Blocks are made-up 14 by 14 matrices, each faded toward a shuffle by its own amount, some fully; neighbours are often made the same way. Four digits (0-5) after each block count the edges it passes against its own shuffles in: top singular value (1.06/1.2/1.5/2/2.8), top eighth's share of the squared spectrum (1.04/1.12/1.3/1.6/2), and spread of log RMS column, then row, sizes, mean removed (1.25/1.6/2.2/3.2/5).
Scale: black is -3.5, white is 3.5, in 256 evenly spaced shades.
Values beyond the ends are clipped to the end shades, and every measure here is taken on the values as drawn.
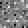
1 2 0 0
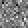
0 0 0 0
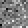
0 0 0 0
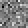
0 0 0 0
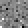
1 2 0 0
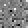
0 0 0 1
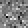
0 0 0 0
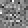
2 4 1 0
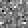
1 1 0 0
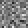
3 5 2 1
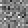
0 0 0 0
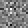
2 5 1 1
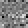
2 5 1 1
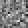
2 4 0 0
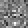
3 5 1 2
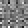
3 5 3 1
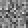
2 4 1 0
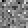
0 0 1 0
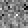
1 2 0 0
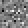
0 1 0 0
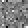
1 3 0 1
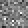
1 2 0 0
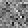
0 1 0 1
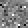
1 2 0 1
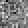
1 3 0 0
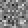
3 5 1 1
